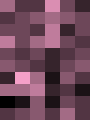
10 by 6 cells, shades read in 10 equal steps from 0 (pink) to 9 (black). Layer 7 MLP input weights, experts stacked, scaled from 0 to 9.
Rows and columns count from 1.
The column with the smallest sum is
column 3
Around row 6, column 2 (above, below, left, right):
6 0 4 6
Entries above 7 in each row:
0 0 0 0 0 0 1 1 3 0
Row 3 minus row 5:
0 -1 1 -5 1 0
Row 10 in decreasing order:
6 6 6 5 4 3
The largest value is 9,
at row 9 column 1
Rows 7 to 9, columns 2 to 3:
0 3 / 3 2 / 8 4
